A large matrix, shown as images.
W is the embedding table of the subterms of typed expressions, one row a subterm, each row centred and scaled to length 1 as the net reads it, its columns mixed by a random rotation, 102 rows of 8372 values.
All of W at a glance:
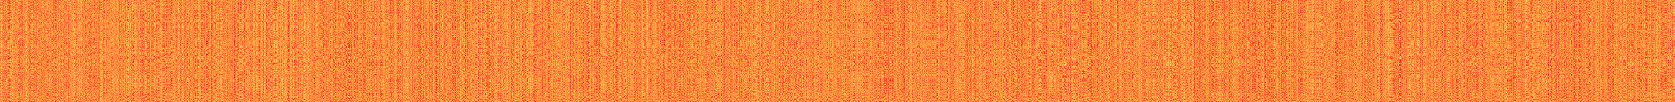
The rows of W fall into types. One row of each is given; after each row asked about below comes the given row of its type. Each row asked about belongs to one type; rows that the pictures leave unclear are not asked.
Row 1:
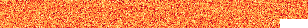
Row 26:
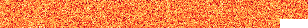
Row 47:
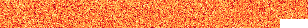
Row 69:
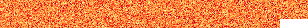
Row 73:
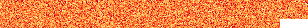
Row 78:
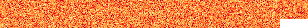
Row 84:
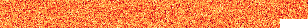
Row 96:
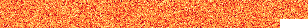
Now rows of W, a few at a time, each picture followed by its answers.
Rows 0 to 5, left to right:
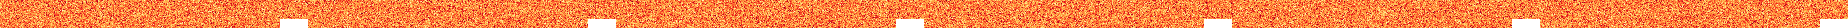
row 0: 73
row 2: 96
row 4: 96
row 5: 69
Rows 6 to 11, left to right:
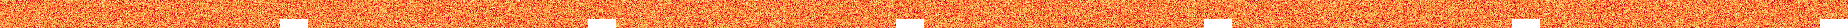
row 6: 1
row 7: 96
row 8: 78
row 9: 96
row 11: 47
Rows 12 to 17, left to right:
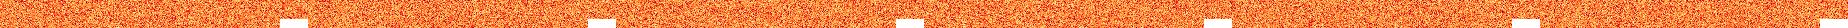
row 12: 73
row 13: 26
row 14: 84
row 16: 1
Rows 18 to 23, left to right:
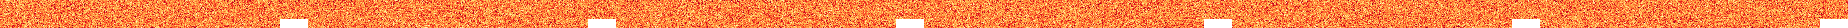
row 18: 47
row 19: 84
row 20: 26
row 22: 69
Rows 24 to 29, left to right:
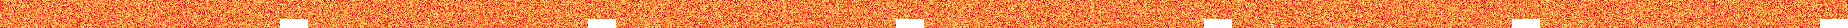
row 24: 1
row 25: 1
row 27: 26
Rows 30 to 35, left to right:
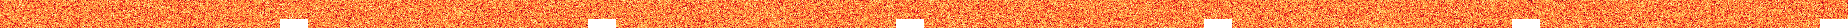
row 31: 96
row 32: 78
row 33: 47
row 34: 84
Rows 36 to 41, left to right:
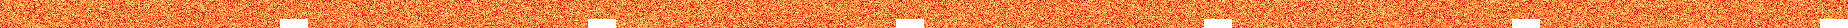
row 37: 73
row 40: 1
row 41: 84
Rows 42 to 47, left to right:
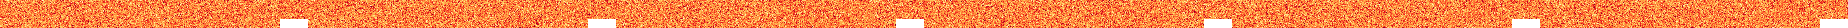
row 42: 78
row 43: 84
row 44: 1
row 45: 1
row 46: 47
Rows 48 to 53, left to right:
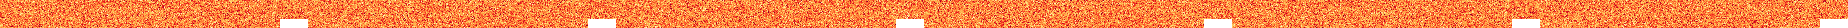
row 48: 78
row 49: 96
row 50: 26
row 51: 1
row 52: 78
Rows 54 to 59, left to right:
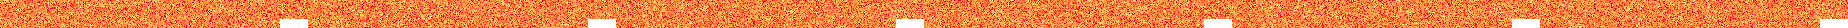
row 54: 84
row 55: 47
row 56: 26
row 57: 84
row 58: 26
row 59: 26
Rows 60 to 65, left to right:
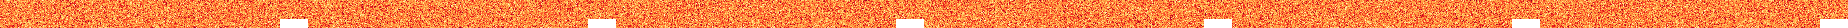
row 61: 47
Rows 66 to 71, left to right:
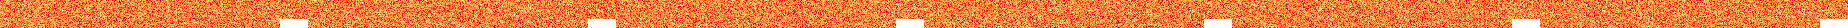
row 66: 26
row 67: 84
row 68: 1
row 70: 26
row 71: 73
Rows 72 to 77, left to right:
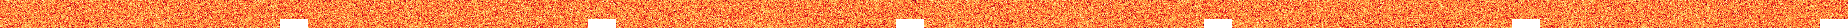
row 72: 78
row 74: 84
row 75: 78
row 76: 69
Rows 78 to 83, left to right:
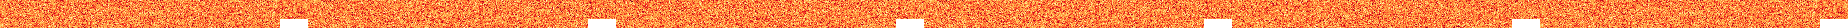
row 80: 73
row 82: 69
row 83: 78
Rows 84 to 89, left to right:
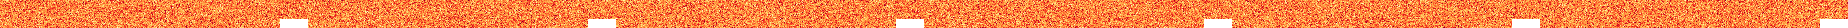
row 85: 69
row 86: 78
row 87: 47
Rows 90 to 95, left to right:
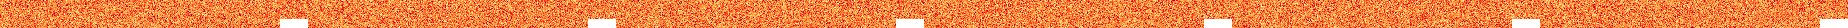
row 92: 73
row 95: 47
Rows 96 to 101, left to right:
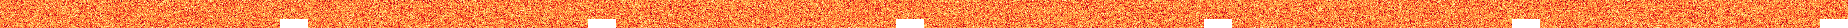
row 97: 26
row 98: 47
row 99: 78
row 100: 26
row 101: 84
